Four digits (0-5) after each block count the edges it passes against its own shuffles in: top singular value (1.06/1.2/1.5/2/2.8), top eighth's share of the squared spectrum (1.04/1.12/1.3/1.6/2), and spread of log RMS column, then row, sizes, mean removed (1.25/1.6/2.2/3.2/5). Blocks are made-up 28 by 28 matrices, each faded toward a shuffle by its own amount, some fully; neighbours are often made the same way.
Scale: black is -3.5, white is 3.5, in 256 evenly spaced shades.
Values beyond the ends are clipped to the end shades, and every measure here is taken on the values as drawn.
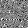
2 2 0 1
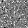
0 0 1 0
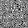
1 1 1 0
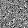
0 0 1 0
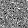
1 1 0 1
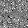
0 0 0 0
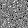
0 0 0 0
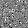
1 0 0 0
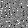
2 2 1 0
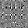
4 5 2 2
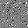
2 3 1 1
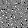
1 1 0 0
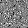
1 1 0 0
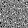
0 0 0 0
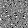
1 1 0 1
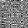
3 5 2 2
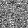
2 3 1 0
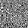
2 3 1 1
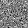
0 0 0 0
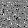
0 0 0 0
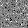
0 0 0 0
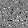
2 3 0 2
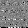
3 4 0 2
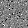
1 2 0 0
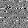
2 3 0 2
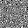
0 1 0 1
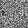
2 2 1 0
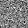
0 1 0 0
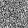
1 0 0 0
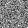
1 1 0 0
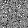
1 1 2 0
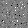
1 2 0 0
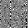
2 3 2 0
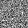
0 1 1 0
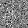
1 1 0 0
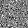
1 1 2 0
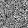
0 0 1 0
